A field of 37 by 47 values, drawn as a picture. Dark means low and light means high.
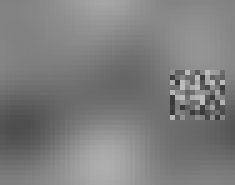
No regular stripes run through it. The bottom middle is the ninth with the highest average. Values change most from cell to cell in the middle right. An odd patch, rougher than its surroundings, sits in the middle right.
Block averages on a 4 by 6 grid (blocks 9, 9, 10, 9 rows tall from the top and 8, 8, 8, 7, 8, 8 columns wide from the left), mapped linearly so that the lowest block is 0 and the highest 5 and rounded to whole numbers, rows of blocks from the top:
334333 / 222133 / 012221 / 135422
